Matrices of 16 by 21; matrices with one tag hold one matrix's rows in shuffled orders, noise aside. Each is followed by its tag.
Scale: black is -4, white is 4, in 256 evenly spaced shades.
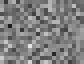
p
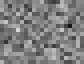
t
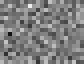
p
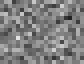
t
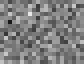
p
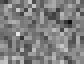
t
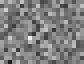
p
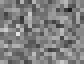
t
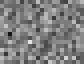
p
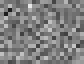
p
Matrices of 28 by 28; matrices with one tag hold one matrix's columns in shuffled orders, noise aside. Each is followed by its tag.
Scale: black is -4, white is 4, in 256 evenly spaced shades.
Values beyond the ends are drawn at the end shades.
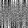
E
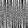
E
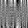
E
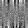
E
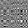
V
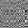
V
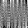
E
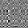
V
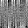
E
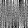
E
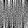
E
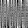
E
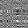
V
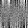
E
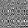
V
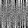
E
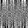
E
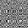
V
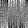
E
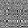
V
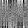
E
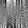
E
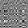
V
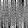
E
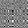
V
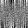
E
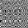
V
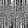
E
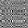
V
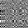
V
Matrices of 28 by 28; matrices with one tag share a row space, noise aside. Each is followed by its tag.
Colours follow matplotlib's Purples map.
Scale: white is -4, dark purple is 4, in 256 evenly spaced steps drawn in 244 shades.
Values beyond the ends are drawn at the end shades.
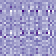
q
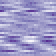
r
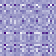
q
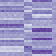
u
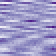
r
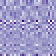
q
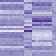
u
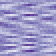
r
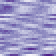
r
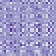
q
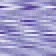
r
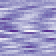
r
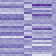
u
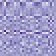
q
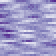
r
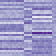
u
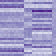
u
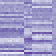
u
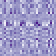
q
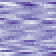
r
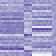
u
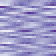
r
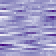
r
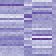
u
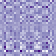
q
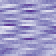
r
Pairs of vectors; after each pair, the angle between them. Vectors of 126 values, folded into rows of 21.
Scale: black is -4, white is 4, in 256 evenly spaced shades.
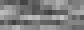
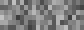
orthogonal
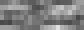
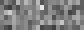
partly opposed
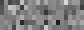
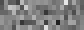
nearly parallel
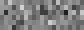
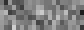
partly opposed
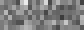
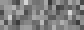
partly aligned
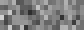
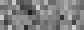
nearly parallel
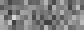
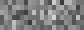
partly opposed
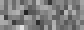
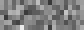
nearly parallel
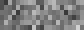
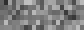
nearly parallel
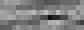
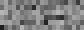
partly aligned
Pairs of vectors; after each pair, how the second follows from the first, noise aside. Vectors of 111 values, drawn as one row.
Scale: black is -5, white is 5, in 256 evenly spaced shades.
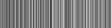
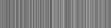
shrunk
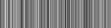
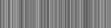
shrunk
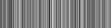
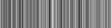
sign-scrambled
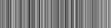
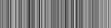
copied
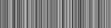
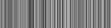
shuffled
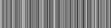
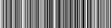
scaled up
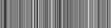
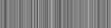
shrunk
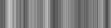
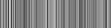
sign-scrambled
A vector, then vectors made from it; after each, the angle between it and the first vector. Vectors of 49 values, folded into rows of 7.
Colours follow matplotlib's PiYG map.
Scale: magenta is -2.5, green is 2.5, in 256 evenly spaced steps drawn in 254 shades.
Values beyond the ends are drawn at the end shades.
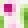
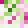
partly opposed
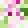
partly aligned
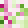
partly aligned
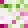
partly opposed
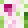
nearly parallel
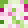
orthogonal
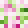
partly aligned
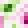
nearly opposite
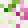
partly opposed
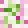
partly opposed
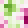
nearly opposite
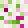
orthogonal
